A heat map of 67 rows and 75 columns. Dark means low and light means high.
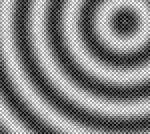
Average level on the scale: 50%. Rings: centred on the top right. Ninth with the highest average: top right. Slope: none. Seam: none.
